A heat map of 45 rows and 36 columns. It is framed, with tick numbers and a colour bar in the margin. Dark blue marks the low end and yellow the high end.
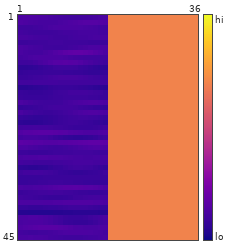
It is made of 1 by 2 panels. Panel 1,1: very low, streaked across, faint in contrast. Panel 1,2: high, flat.
